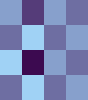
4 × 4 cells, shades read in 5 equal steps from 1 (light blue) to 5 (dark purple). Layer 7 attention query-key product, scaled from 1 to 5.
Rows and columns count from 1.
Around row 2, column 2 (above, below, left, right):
4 5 3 3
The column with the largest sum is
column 2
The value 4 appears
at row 1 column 2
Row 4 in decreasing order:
3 3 2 1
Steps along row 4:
down up down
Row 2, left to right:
3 1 3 2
